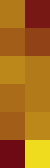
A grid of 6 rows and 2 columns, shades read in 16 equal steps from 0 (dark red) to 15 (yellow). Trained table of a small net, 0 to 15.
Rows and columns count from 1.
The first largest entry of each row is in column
1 1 1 2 2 2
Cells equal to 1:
1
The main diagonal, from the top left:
8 4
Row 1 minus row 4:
1 -7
